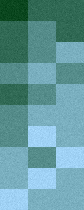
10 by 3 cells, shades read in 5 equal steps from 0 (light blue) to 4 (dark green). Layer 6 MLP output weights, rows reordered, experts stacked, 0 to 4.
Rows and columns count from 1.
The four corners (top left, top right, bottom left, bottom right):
4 3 0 1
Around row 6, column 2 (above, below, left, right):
2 0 2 1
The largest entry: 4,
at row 1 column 1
